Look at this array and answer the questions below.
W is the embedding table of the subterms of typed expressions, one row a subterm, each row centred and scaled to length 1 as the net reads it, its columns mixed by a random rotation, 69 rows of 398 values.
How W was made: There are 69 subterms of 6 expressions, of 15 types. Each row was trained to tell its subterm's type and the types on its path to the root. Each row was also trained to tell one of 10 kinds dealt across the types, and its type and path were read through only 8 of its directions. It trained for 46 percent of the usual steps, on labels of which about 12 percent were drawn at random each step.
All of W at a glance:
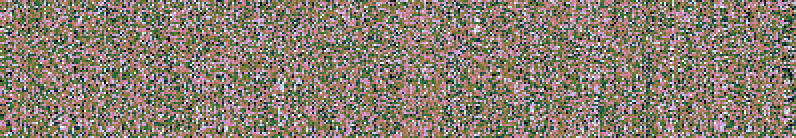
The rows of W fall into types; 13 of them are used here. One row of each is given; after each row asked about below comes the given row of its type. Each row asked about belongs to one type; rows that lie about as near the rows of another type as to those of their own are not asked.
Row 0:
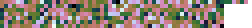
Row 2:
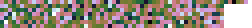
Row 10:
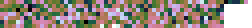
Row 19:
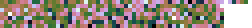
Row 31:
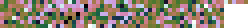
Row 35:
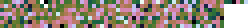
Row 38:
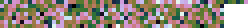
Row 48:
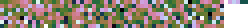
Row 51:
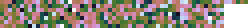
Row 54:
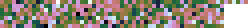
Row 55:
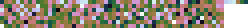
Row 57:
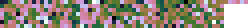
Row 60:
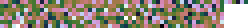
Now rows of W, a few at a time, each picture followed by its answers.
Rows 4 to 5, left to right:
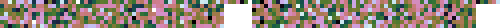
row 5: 10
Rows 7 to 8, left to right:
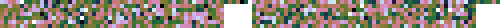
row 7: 35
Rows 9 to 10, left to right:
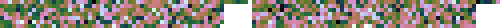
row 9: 35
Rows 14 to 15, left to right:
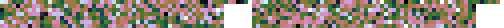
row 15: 0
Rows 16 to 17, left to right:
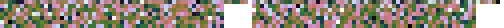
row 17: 19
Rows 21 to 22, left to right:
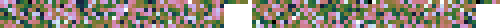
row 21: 38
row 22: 2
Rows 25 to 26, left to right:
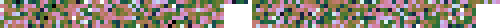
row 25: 19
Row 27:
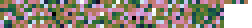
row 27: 35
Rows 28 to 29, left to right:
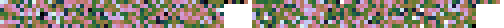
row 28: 38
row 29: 2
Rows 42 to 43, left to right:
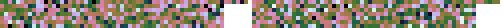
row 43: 51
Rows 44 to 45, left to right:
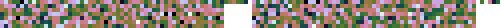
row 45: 55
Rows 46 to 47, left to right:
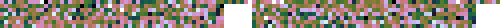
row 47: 57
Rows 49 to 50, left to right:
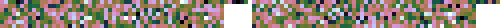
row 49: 51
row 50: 57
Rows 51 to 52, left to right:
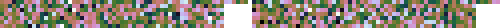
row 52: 10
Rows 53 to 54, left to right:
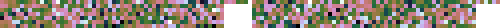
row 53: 51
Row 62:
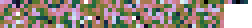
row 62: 51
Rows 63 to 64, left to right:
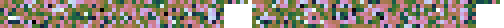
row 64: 2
